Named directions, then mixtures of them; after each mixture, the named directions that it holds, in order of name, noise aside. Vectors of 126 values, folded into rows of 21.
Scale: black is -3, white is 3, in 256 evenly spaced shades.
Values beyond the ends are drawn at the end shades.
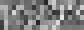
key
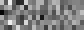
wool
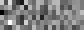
wool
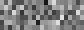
key, wool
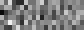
wool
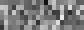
key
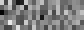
wool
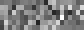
key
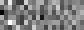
wool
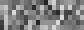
key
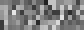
key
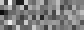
wool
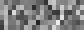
key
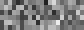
key, wool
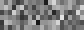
key, wool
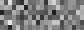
key, wool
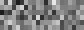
key, wool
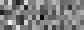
wool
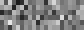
key, wool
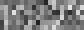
key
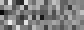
wool
